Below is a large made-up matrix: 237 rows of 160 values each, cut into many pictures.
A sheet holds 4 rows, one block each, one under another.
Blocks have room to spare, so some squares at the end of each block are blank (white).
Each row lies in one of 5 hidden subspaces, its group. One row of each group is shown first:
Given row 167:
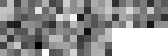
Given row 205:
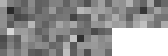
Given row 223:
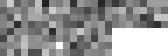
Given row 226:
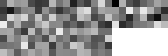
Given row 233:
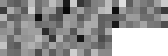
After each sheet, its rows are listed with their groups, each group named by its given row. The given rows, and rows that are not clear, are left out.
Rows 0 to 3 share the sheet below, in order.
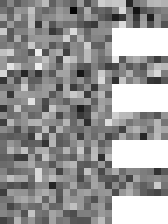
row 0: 205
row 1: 226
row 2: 233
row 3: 226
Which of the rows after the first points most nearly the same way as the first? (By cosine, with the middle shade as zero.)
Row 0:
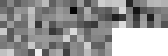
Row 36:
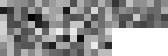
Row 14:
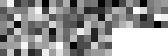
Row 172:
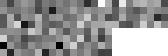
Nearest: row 172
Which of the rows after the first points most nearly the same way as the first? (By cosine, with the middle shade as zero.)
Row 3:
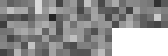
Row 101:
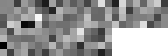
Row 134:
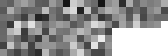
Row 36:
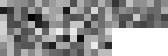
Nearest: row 134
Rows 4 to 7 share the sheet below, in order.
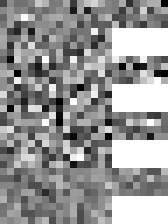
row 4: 205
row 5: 223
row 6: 226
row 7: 167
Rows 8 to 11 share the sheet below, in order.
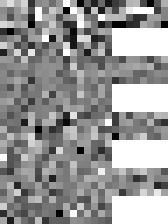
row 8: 205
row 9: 205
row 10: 233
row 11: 223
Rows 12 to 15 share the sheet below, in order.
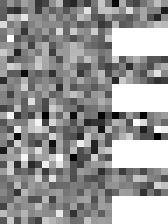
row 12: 226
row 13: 226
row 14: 223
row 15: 223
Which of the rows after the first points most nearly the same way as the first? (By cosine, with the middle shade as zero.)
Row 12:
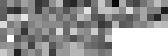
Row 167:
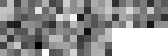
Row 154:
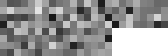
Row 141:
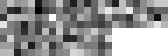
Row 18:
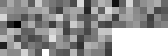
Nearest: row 141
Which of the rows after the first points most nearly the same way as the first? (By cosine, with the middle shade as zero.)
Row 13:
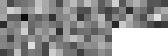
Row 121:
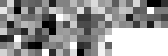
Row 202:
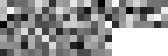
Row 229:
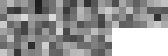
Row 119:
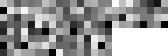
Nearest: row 202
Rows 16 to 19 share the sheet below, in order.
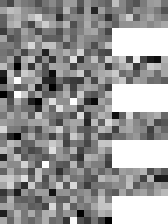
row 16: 167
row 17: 167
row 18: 167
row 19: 167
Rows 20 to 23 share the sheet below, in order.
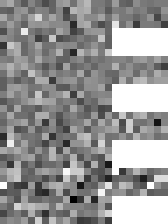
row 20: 233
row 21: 167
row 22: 167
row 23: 226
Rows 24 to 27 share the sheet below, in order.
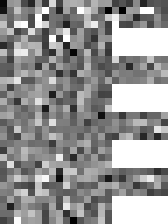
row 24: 226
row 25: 167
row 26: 223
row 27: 226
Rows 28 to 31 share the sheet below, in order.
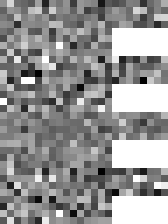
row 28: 223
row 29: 223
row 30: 205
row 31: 223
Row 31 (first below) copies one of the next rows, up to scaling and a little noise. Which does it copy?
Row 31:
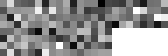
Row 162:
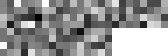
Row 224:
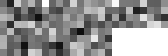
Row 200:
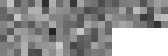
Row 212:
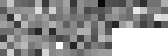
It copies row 212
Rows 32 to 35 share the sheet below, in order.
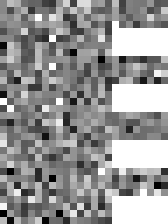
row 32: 233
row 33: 223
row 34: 167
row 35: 223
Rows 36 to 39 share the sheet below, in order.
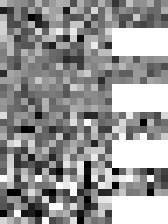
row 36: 167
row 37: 226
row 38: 205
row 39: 167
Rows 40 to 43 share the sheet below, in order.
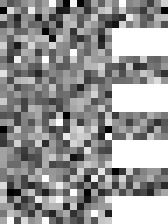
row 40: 233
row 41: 223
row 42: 226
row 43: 167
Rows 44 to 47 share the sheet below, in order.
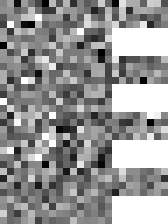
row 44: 223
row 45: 223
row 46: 167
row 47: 233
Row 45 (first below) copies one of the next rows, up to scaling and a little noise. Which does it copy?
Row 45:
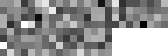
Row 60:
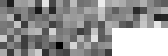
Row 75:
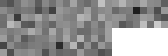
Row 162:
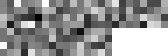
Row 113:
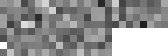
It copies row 113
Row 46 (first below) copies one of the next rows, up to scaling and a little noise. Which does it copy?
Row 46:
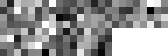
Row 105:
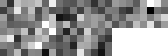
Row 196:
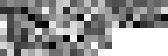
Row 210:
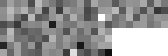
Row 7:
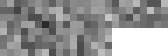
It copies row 105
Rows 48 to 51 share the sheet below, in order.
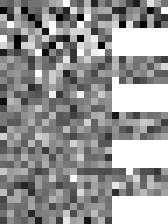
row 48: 167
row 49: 233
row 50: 226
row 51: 205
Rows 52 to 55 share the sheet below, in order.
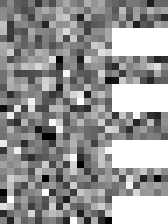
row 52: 167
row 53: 226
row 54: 167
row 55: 167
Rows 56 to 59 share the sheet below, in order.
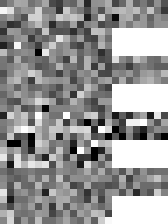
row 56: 167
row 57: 167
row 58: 205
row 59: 167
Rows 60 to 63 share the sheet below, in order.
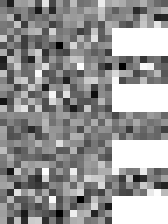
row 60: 223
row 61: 226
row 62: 167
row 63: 223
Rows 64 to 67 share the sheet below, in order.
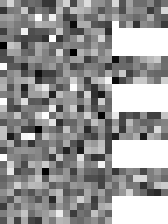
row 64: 233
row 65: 233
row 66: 223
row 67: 223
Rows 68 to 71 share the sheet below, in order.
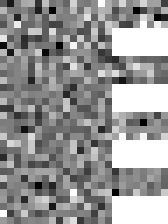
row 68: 223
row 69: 205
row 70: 205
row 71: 233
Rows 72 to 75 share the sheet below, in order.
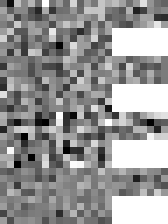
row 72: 223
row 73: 167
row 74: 226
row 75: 223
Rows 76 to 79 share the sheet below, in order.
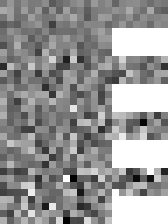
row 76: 167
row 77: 233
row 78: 205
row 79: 205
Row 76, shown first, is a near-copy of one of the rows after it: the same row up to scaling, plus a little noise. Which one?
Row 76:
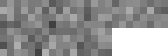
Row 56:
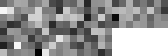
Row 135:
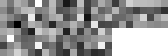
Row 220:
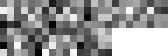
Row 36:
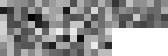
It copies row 220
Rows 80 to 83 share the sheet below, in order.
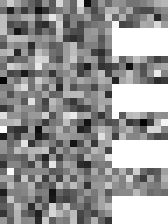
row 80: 226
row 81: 226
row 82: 226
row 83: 167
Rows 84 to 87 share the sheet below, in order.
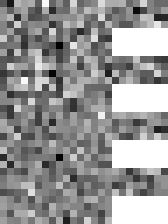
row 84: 223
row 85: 226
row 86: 223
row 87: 205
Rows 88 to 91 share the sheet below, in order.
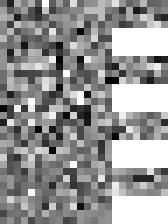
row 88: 223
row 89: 226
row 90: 233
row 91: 205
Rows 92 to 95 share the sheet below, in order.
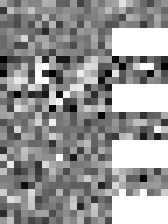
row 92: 233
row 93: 226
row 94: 223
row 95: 205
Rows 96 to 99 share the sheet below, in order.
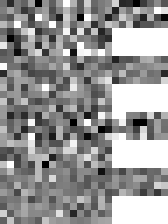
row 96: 167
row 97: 233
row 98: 205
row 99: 223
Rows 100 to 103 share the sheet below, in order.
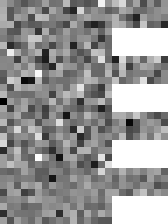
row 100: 205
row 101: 223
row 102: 167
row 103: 223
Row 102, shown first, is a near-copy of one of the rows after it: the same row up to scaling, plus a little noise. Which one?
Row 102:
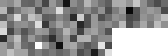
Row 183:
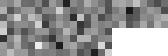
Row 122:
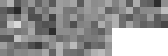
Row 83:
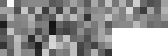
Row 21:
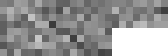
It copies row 183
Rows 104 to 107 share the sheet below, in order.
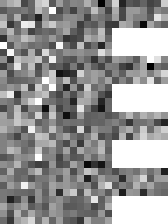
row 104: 223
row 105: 167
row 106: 167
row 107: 205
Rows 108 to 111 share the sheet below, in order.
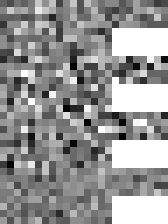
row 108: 226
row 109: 205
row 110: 205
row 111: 223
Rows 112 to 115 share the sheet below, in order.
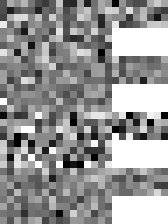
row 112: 226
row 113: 223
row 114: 205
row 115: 223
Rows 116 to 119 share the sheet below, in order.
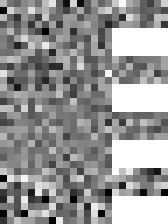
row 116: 233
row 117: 226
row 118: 226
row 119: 233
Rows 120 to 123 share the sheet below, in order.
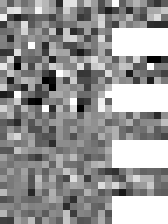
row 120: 226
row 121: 167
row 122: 167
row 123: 205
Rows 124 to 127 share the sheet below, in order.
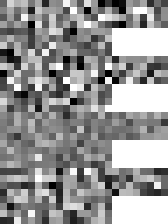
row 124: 205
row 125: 226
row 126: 167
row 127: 226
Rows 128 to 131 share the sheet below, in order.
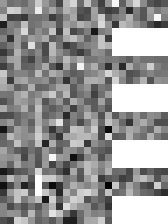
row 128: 226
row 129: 226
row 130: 226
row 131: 226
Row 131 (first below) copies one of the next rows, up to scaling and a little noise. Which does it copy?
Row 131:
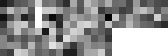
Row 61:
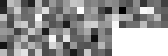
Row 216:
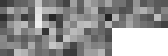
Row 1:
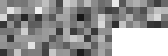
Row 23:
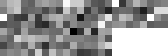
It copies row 216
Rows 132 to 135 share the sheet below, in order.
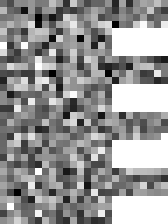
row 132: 233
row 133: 226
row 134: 205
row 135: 167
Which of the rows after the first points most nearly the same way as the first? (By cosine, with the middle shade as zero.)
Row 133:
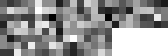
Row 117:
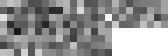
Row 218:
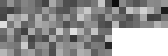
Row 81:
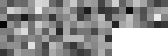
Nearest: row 81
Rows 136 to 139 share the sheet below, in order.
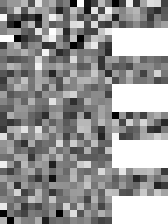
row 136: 167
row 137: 226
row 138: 226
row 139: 223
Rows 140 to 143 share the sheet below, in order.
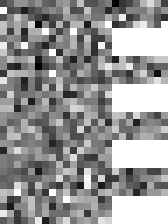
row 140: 233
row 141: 226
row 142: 167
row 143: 167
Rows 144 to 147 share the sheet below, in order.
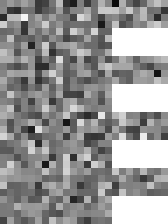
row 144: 226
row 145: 226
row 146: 205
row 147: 226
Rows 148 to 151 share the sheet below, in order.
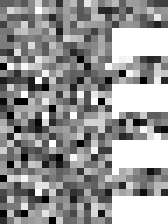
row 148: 226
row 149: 233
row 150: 223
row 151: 233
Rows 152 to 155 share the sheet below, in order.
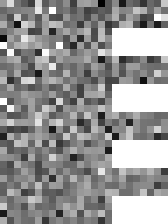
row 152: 223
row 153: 223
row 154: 226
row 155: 223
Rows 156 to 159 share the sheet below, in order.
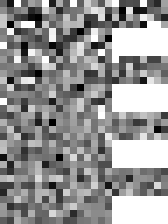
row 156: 223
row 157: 223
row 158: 223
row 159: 226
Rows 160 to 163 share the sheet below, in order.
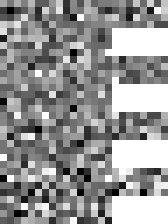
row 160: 167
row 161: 233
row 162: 223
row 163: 233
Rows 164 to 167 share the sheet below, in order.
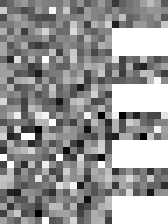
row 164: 233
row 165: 223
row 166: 223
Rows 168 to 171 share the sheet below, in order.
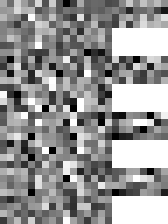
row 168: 167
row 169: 167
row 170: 205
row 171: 205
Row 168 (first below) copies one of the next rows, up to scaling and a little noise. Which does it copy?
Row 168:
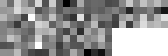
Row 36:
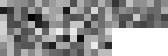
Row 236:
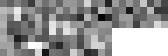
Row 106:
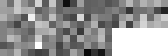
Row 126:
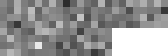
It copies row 106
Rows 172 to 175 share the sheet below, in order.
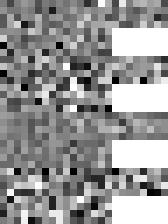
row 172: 223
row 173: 233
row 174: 205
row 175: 223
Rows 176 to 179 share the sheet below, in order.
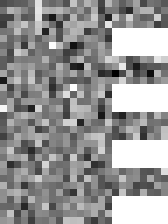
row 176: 226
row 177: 205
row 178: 205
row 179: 205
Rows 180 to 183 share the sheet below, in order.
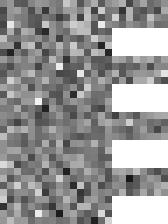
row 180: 167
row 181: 167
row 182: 226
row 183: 167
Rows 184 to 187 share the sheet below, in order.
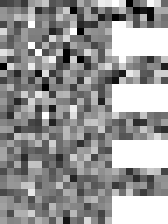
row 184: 205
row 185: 233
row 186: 223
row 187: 205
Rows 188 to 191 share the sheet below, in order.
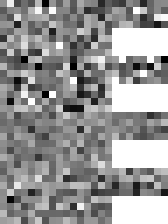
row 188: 223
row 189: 205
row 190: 167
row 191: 205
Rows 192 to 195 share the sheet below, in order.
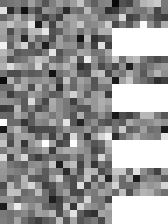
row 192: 233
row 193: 226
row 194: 233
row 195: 167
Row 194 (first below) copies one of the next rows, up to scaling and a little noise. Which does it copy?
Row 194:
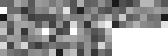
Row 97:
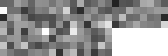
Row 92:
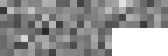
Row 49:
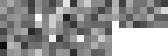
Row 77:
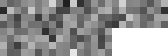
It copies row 97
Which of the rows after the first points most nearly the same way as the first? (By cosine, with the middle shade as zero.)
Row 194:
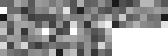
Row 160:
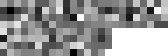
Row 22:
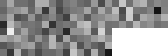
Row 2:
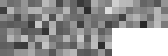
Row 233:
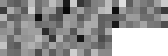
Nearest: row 160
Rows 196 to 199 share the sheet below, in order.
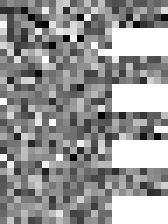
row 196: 167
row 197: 223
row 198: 223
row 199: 223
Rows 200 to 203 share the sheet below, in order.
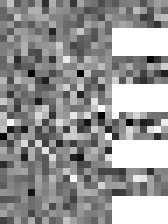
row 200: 223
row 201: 167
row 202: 226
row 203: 205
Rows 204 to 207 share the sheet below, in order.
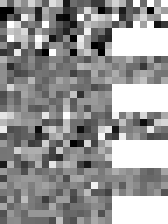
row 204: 167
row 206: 226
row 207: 233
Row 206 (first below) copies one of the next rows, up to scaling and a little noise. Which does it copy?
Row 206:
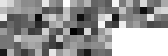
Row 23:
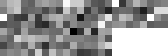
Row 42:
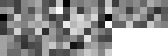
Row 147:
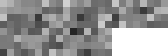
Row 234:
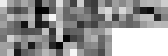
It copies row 147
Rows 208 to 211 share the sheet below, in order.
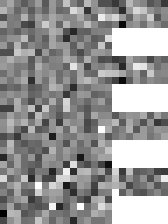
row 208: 205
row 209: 205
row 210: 167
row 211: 233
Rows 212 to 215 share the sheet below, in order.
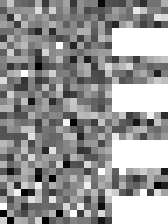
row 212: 223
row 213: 226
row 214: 205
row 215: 223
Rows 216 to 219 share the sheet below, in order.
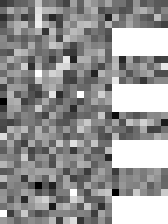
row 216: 226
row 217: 233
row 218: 226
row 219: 233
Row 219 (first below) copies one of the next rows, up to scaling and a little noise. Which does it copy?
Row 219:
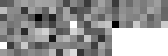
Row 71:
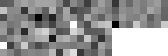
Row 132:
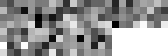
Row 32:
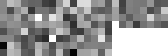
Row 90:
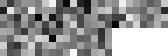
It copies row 71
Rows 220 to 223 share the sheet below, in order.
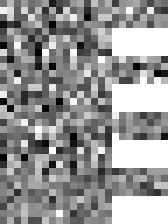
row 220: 167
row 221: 223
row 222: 233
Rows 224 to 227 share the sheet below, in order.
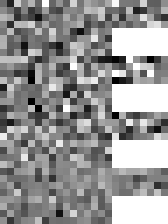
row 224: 223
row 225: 205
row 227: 223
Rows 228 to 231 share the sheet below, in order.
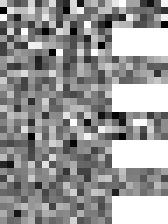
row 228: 233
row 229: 226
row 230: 205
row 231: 233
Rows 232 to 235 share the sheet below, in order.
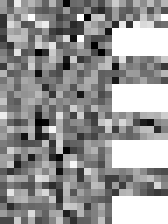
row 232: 167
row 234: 226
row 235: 226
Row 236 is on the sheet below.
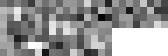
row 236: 167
